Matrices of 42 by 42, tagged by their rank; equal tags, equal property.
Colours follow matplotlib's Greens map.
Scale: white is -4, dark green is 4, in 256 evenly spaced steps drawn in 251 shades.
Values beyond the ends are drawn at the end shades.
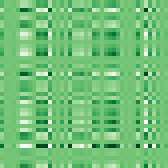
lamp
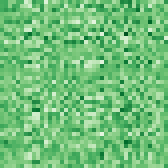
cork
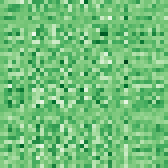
cork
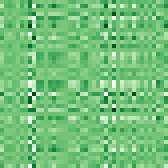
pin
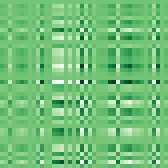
lamp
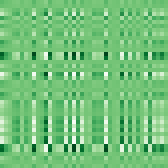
lamp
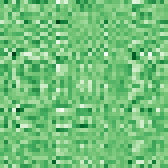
cork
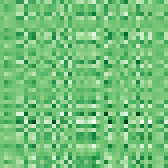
pin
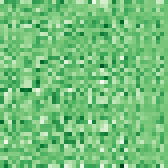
cork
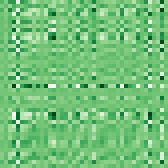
pin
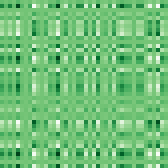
lamp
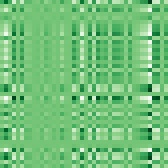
lamp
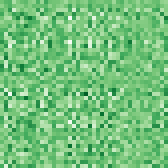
cork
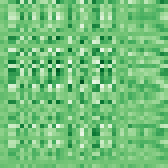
pin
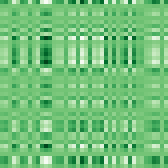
lamp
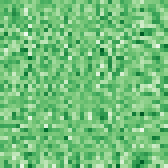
cork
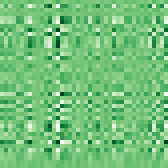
pin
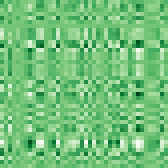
pin
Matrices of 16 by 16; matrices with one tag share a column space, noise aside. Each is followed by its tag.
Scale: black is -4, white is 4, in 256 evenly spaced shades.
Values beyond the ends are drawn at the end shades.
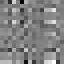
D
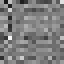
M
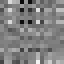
D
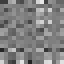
D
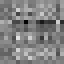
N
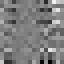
D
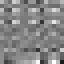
D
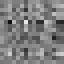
N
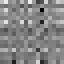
D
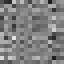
M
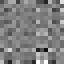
D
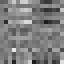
D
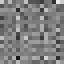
M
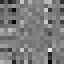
D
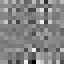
D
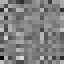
M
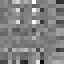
D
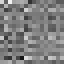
M
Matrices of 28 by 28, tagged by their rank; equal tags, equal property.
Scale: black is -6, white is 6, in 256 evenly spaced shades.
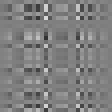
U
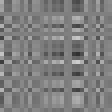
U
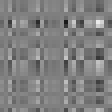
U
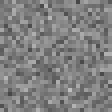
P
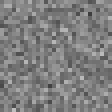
P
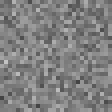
P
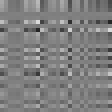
U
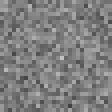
P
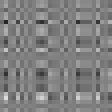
U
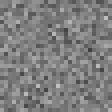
P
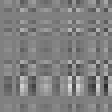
U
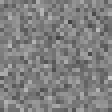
P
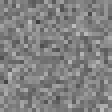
P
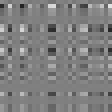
U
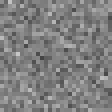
P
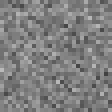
P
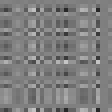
U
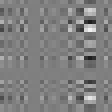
U
